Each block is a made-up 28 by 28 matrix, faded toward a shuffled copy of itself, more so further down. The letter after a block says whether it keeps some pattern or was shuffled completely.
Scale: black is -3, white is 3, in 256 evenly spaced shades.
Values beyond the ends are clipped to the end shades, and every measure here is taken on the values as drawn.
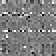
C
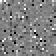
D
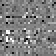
C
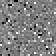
D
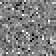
D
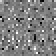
C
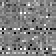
C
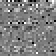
C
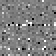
C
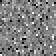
D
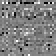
C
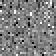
D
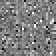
D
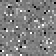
D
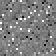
D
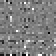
C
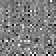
C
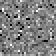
D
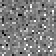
D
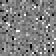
D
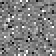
D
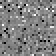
D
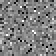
D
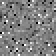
D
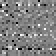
C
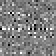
C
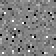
D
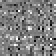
C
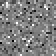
D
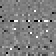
C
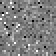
D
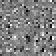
C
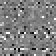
C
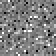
D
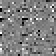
C
